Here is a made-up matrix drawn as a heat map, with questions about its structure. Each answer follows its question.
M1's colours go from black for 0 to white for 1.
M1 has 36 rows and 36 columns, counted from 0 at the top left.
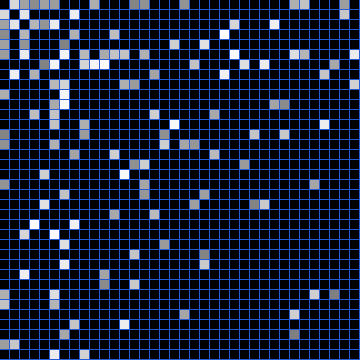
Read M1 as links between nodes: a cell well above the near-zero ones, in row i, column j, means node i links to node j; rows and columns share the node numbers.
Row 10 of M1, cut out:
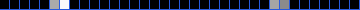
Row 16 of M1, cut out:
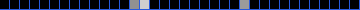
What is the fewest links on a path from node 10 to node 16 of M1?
3
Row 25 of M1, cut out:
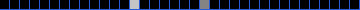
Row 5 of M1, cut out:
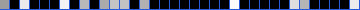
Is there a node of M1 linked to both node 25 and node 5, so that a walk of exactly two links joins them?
no
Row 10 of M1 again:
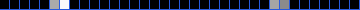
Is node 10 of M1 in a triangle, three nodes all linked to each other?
yes
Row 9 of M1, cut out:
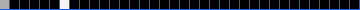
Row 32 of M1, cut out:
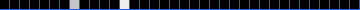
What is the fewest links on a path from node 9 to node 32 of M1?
4
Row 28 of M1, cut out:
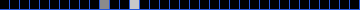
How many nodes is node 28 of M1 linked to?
2
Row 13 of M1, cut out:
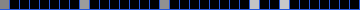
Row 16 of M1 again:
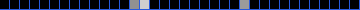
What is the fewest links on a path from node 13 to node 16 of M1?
1
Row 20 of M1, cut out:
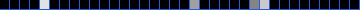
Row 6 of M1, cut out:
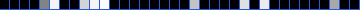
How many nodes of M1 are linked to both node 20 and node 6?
3
